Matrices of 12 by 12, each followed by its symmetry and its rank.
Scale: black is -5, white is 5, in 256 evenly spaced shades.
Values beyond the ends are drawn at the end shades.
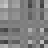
symmetric, rank one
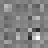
symmetric, rank two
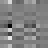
neither, rank one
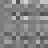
neither, rank two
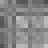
symmetric, rank two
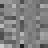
neither, rank two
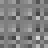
symmetric, rank one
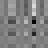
neither, rank one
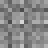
symmetric, rank two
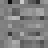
neither, rank two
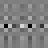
neither, rank one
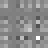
symmetric, rank two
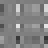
neither, rank one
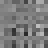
neither, rank two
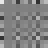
symmetric, rank one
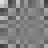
symmetric, rank one
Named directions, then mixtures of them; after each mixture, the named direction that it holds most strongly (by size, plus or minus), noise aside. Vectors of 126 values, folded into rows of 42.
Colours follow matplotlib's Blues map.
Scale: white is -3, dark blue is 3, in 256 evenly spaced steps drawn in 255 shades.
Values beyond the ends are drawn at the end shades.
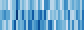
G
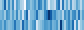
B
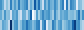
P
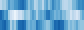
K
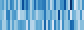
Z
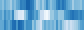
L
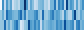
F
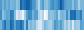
L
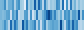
B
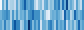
F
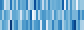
P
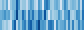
G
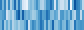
Z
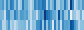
Z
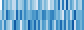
F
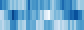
K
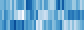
L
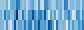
G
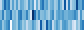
P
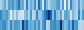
B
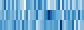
B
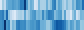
K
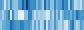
L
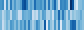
Z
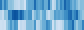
K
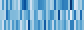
Z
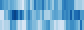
K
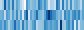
B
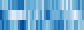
K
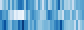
K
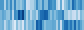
L
